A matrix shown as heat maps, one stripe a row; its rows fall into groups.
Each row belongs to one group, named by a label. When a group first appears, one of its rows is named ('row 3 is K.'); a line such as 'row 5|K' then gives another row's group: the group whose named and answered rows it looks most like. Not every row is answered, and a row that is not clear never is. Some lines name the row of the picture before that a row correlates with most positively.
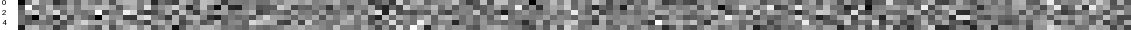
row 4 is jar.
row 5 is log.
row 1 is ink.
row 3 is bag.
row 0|log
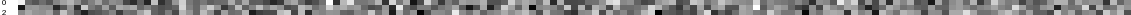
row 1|log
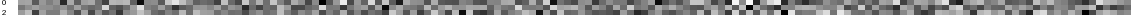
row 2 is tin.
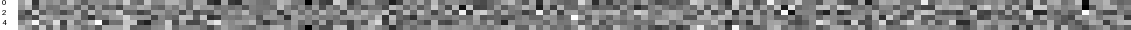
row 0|ink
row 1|tin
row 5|ink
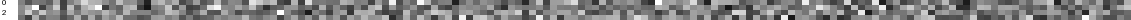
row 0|jar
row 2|ink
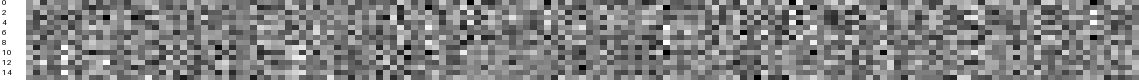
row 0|tin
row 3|bag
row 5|jar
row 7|tin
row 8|jar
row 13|bag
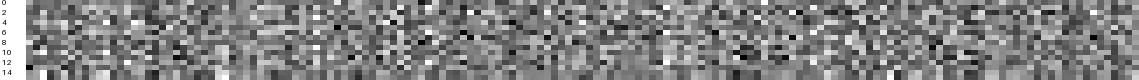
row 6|jar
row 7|tin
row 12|jar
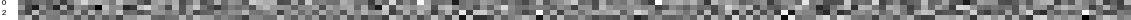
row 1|bag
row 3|tin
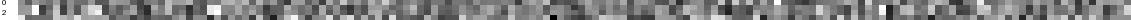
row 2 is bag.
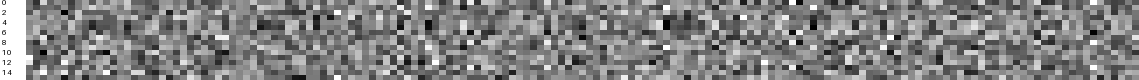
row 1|jar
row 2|log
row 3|ink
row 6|tin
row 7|bag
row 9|jar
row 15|log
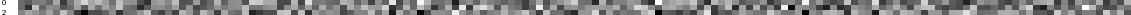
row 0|jar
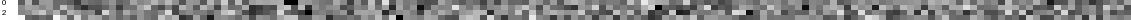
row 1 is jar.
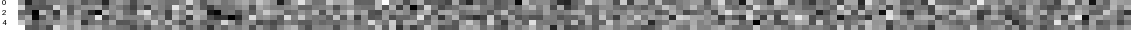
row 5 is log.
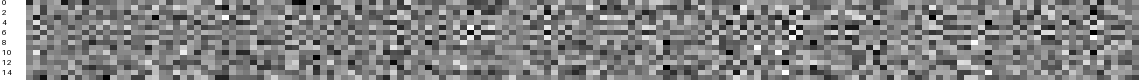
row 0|log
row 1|ink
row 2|tin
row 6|tin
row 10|ink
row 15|bag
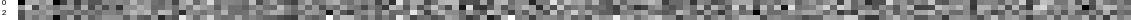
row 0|log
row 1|tin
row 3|log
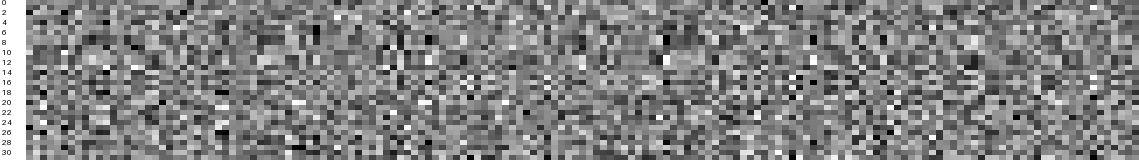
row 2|log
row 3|log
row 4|bag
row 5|ink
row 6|ink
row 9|bag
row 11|jar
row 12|jar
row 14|bag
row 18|bag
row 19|tin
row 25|log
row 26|bag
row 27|ink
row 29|log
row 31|tin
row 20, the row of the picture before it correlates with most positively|2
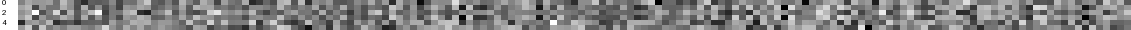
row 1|tin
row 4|log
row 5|ink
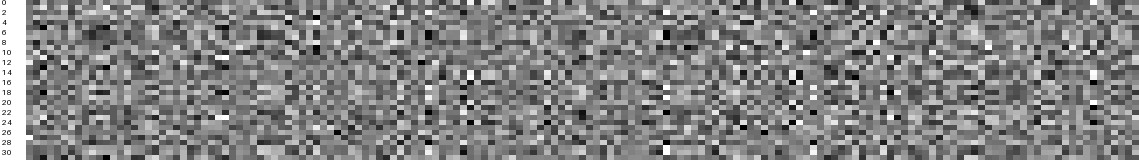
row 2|jar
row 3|ink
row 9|ink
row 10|ink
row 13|bag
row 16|tin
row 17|jar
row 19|jar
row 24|tin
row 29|jar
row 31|bag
